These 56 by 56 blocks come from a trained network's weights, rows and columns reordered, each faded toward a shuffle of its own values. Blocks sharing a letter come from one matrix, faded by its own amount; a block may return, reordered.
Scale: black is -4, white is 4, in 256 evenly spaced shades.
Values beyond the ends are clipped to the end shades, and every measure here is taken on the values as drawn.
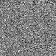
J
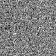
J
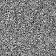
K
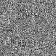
J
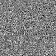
J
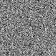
K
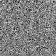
J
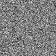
K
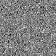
J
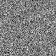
K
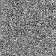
K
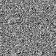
J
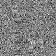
J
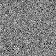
J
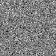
J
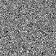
J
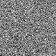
K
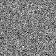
K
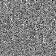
K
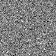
J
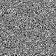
J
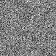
K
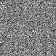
J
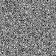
K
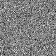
K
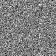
K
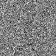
K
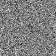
K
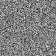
K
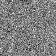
K
